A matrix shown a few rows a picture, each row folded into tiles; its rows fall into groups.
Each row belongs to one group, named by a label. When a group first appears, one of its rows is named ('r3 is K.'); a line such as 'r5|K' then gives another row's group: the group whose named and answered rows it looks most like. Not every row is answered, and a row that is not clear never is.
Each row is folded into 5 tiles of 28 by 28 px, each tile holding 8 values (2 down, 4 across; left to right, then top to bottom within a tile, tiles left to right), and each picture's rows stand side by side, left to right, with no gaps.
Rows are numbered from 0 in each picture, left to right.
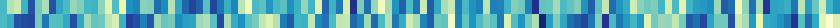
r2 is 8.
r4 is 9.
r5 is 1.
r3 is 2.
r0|9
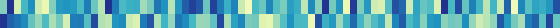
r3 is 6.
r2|8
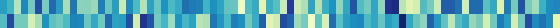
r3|6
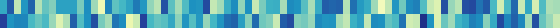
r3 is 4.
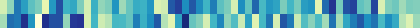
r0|9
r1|6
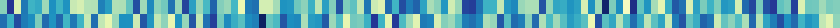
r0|9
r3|4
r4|8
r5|1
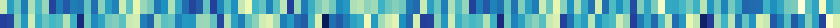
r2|9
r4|8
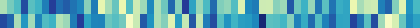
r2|9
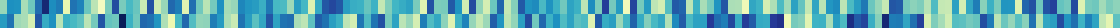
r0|2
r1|6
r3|6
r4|8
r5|9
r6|9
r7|1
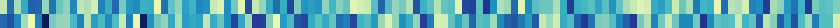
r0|6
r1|4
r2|9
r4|9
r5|4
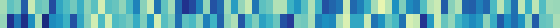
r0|9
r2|2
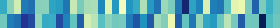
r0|9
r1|2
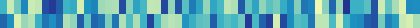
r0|4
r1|6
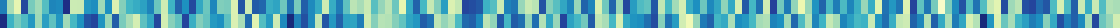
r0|4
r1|6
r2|9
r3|4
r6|8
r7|4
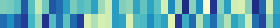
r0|9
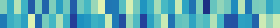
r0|8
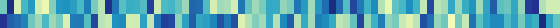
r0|8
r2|2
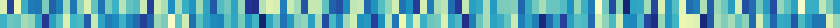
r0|6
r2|4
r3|6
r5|1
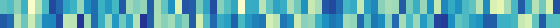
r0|4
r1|1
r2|4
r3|9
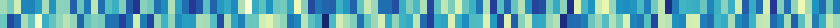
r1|2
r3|8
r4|8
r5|8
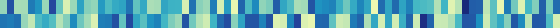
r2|6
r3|4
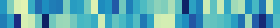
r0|6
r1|4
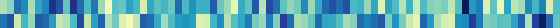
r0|2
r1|6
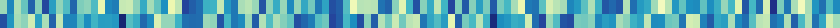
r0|1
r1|4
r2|9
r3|8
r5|8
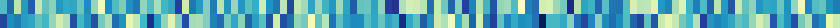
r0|8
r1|6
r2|1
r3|1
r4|9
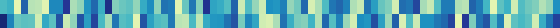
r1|1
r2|4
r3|9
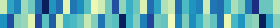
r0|2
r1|2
